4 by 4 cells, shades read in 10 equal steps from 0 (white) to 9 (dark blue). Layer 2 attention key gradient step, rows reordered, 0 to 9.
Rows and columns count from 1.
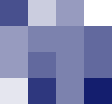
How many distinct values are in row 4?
4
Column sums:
16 21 19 21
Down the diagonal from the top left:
7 5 5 9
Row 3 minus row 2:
0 1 0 0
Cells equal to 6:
3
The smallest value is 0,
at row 1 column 4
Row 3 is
4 6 5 6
